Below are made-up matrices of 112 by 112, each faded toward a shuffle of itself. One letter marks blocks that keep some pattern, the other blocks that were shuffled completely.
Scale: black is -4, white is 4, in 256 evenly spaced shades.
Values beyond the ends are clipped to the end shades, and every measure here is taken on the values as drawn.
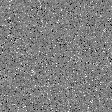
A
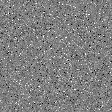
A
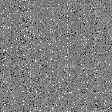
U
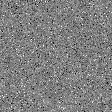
A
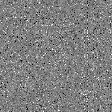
U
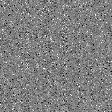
U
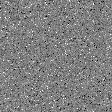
A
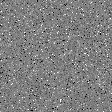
A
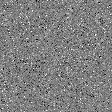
A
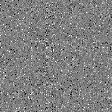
U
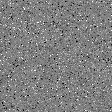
A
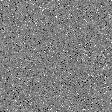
A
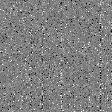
U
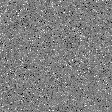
A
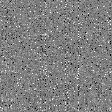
U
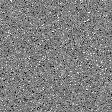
A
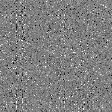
U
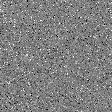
A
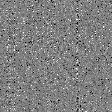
U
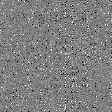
U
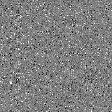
U
